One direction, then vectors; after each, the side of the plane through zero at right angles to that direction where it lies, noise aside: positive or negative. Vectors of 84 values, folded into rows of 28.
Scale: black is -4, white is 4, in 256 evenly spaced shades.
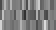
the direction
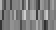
negative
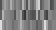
positive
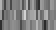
negative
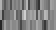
negative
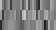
negative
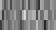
negative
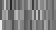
positive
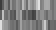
positive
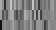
negative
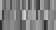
negative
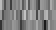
negative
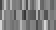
positive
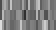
positive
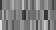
positive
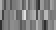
negative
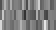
positive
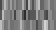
positive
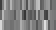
positive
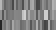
negative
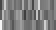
positive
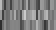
negative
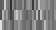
positive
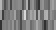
negative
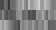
positive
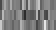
positive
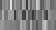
positive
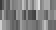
positive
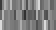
positive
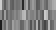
negative
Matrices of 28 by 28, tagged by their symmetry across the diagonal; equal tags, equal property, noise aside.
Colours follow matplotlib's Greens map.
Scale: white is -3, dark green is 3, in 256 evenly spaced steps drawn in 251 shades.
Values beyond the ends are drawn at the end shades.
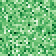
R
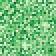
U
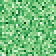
R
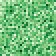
U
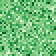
U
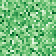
R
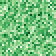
R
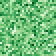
R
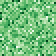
U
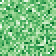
U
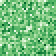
U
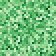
U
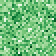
U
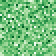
R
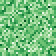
U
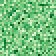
U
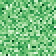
R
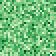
R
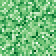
U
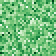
U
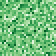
R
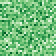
R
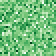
R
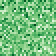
R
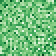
U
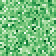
R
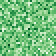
U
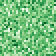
R
